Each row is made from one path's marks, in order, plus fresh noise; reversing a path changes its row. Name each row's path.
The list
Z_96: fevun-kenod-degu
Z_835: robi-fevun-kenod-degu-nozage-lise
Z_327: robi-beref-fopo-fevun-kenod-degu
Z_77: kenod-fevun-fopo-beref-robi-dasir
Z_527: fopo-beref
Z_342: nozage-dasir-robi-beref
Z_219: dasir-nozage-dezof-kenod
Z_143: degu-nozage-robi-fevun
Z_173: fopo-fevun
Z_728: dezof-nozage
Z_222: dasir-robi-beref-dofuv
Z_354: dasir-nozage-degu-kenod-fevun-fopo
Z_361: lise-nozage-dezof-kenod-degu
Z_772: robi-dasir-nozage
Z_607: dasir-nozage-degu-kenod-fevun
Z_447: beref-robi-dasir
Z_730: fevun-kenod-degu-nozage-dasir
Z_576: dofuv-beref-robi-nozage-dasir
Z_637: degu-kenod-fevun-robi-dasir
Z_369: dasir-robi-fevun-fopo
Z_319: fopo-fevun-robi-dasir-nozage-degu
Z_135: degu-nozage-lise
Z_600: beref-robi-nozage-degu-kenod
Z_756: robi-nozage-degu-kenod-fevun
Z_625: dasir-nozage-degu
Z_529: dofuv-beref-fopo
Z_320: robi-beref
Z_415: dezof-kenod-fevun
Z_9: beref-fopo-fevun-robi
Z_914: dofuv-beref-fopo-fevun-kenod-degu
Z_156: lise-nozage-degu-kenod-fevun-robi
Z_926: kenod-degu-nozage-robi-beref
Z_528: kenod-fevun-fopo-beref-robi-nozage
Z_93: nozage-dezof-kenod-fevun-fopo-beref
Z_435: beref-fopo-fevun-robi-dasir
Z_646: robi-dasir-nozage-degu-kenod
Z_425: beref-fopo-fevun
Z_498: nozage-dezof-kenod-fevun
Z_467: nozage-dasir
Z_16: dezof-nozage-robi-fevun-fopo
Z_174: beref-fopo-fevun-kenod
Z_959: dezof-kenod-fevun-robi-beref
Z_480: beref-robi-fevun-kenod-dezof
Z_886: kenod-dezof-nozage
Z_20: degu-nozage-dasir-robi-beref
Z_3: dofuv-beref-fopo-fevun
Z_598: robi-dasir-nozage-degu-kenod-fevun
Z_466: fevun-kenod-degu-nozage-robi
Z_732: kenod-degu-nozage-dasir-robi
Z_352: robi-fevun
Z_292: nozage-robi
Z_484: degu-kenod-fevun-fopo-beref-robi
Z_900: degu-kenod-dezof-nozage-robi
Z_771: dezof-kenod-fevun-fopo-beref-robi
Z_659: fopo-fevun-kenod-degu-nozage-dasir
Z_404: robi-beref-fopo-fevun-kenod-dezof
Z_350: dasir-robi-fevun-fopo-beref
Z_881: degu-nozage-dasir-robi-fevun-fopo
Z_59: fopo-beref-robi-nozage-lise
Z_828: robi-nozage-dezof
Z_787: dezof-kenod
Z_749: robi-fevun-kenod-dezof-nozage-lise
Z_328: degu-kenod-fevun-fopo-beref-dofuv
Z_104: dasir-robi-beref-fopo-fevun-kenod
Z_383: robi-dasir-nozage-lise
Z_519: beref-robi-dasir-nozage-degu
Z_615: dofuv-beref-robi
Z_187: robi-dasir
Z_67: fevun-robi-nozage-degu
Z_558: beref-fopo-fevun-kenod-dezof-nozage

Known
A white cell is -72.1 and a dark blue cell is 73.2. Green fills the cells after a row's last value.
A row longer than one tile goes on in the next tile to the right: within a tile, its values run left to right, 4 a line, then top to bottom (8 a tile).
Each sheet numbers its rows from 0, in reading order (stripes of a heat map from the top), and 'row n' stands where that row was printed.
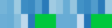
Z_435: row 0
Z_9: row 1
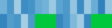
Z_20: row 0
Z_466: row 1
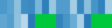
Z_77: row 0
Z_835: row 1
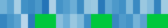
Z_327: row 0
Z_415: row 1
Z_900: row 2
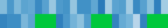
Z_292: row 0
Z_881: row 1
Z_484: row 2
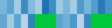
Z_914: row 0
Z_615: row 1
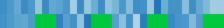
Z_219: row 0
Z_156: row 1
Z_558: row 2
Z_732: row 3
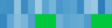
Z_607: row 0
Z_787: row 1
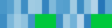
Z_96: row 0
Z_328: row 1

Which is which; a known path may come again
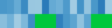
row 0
Z_415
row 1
Z_143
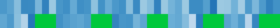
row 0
Z_77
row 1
Z_219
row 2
Z_900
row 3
Z_435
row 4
Z_615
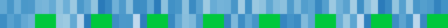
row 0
Z_467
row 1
Z_3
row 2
Z_528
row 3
Z_607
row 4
Z_135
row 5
Z_292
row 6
Z_914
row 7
Z_576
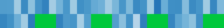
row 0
Z_835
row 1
Z_20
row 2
Z_558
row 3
Z_354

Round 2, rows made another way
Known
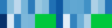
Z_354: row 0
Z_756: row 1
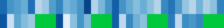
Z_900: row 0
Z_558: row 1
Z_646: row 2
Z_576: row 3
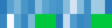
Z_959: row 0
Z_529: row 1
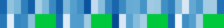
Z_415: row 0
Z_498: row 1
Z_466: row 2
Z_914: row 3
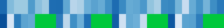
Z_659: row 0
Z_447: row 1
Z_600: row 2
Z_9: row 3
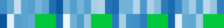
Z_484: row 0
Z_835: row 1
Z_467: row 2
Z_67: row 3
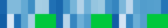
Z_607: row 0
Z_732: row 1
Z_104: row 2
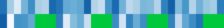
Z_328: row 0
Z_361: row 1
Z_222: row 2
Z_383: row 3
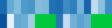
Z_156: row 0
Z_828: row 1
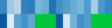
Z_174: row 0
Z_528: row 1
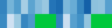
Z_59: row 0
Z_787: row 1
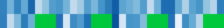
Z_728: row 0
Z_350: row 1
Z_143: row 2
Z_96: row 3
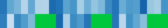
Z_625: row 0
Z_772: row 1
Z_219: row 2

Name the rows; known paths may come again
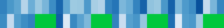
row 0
Z_342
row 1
Z_730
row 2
Z_787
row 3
Z_498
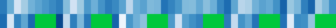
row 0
Z_77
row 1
Z_369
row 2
Z_327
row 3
Z_320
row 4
Z_447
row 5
Z_415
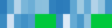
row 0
Z_615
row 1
Z_926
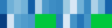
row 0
Z_16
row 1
Z_3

